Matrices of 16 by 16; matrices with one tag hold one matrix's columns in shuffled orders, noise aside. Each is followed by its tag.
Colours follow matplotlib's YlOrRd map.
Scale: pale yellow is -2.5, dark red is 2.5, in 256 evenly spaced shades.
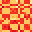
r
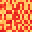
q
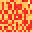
q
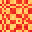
r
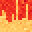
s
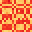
r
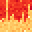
s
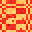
r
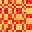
r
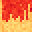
s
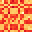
r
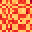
r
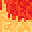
s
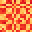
r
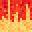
s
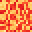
q
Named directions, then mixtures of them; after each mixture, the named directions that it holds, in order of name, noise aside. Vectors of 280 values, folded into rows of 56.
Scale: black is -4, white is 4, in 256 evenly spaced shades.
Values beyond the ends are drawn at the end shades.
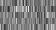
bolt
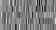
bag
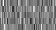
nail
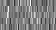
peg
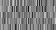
bag, bolt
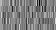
bag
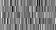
bag, nail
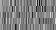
bag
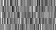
bag, nail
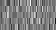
bag, peg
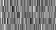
bag, nail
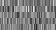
bolt, nail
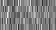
nail, peg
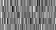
bag, nail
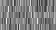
bag, peg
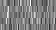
peg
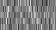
nail, peg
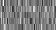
nail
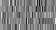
bag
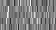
peg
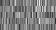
bag, bolt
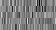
bag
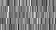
peg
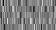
nail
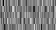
nail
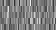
nail, peg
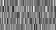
bolt, nail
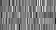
bag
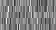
bag, peg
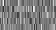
bolt, nail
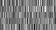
bag, nail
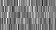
nail, peg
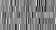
bag
